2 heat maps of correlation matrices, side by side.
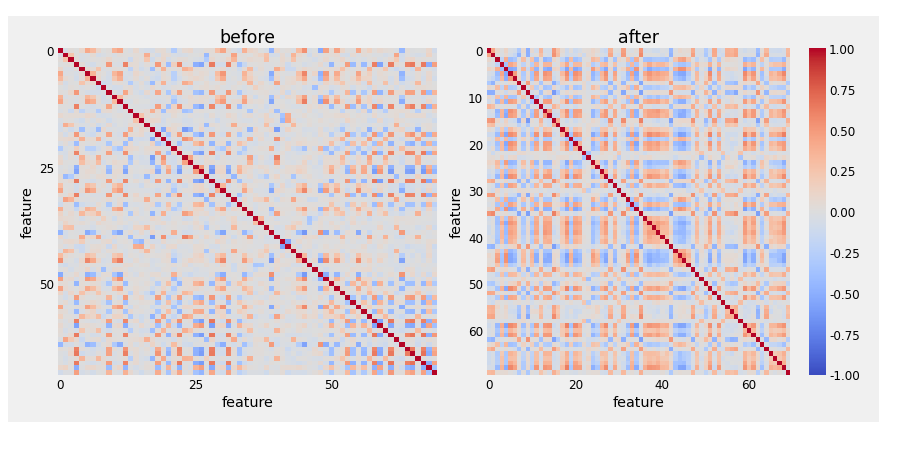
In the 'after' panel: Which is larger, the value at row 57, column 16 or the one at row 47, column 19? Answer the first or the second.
the first
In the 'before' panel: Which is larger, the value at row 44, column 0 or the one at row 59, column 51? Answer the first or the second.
the first
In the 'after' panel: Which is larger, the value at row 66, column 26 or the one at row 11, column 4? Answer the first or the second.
the first
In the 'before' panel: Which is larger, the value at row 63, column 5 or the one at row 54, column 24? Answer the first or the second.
the second
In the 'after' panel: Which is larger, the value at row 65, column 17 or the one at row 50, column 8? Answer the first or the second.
the first
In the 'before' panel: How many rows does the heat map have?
70
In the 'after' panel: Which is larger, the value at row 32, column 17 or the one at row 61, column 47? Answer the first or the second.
the second
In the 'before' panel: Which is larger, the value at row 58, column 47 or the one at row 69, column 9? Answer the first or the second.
the second
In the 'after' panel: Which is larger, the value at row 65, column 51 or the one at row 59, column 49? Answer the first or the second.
the first
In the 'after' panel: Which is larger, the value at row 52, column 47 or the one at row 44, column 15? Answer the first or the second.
the first
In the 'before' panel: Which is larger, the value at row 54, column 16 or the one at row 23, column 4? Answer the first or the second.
the second
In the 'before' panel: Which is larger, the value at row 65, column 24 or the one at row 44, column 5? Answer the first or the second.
the second
